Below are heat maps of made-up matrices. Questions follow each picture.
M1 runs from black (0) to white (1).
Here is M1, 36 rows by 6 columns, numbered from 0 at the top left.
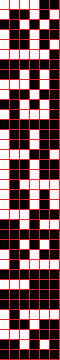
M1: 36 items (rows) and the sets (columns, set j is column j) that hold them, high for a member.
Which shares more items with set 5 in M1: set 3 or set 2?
set 3
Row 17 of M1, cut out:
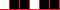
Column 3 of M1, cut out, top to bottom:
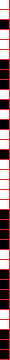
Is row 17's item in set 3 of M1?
yes
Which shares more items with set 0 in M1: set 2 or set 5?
set 2
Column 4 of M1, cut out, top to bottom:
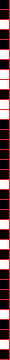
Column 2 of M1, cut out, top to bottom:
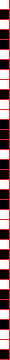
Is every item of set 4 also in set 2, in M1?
yes
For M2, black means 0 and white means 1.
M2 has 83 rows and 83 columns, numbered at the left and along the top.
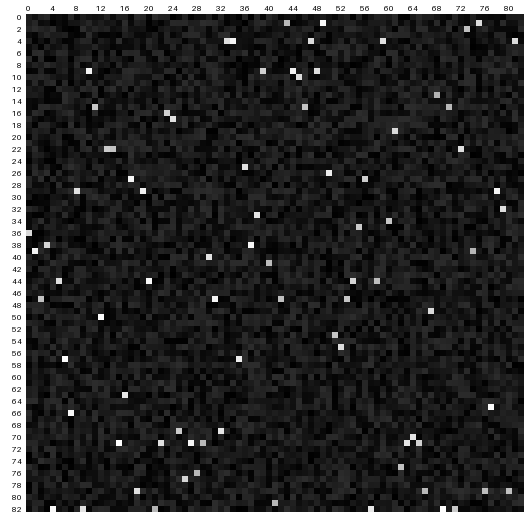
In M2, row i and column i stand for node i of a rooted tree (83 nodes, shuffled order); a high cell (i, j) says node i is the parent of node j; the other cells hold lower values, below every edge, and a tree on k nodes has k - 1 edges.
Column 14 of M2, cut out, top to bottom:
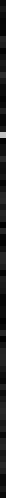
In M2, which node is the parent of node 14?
22
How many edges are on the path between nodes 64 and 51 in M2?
8
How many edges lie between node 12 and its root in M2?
6
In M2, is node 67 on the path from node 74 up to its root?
no
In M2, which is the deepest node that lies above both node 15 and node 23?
71
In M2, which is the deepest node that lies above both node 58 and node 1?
9
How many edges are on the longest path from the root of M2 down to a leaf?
6
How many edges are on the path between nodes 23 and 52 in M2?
8
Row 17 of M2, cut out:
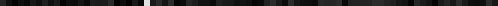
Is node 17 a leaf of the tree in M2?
no
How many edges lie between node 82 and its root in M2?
0
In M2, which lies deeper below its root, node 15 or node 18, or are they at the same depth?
node 18
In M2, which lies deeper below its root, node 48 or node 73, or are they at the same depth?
node 73
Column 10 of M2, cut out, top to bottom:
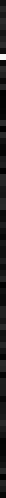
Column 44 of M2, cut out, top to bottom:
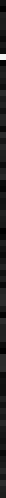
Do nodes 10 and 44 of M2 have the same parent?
yes
